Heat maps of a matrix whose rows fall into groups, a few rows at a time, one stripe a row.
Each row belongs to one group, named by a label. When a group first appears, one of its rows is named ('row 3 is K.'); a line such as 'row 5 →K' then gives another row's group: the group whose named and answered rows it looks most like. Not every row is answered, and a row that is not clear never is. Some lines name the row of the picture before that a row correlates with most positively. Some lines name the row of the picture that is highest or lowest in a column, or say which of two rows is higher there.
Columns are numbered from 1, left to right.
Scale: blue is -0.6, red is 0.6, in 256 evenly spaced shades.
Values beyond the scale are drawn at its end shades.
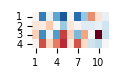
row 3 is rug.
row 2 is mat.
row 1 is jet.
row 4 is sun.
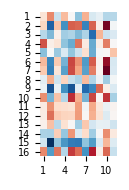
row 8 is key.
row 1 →key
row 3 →jet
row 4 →mat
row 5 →key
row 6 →rug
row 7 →rug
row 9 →jet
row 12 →sun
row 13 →key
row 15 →jet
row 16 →rug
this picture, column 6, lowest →15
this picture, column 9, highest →9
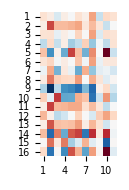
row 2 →sun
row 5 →rug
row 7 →key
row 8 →sun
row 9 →jet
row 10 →mat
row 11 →sun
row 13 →sun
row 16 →rug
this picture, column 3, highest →10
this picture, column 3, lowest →7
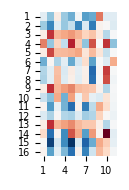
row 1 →jet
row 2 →jet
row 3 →sun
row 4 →rug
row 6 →key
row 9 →sun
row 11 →jet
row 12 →jet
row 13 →sun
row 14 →rug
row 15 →jet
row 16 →jet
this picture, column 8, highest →4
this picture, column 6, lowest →2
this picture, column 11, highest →6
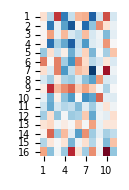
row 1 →mat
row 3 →key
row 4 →jet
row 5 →key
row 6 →mat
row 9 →sun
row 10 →jet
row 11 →jet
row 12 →key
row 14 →key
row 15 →key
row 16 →rug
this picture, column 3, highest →1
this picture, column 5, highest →16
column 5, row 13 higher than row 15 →Yes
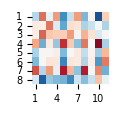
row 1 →key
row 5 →key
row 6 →key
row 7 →rug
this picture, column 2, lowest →8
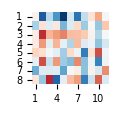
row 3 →sun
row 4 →key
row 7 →key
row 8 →mat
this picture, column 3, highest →8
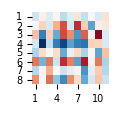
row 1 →key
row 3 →rug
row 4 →jet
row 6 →rug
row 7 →mat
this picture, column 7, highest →2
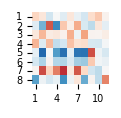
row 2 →mat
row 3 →sun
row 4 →mat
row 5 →jet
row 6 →jet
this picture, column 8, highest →3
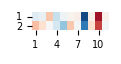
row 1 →mat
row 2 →mat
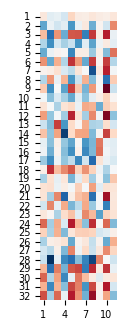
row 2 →key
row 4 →jet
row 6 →rug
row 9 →rug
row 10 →jet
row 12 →rug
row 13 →mat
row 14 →mat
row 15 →jet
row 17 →jet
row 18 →sun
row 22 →key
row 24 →rug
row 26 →key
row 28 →jet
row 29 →rug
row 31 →rug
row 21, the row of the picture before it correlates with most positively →1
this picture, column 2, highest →18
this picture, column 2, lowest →28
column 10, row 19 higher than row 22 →Yes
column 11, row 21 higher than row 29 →Yes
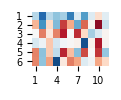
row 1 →jet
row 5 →rug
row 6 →mat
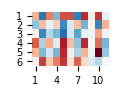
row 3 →jet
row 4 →rug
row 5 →rug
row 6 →sun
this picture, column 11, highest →2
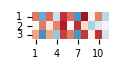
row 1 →rug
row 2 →sun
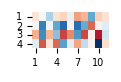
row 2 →jet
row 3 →rug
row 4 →key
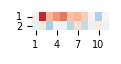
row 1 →sun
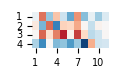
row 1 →key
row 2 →mat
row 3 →sun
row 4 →jet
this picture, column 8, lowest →4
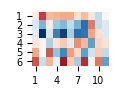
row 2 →jet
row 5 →mat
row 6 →rug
